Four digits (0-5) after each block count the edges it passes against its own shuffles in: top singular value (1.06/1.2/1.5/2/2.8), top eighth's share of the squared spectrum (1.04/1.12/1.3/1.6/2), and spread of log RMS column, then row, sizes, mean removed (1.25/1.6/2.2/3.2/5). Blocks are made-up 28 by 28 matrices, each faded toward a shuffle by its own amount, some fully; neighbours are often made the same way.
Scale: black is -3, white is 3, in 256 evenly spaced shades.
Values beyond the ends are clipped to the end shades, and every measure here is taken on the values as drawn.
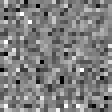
1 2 0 1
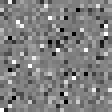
0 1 0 0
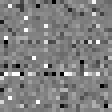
2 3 0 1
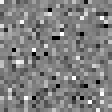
0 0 0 0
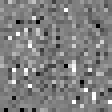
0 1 0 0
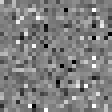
1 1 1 0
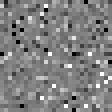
0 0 0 0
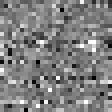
1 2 1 2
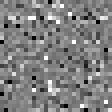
2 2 0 1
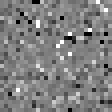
0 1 0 0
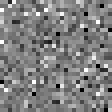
0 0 0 0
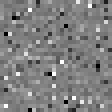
0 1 1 0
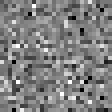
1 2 0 1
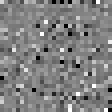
1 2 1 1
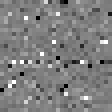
2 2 0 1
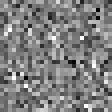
1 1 0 0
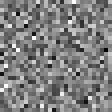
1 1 0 0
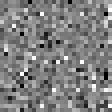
2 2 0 0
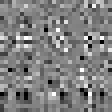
3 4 2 2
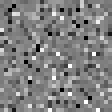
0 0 0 0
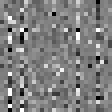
3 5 3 0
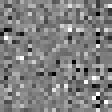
2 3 2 0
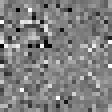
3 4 2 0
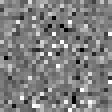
0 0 0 0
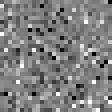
0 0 0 0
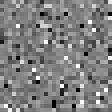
1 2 0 0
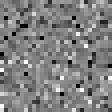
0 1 0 0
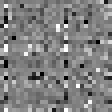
3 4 2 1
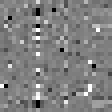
3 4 1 1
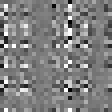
4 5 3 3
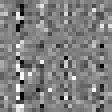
3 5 2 1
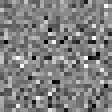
1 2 0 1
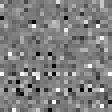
1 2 0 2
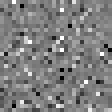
1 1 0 0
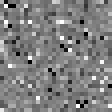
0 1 1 0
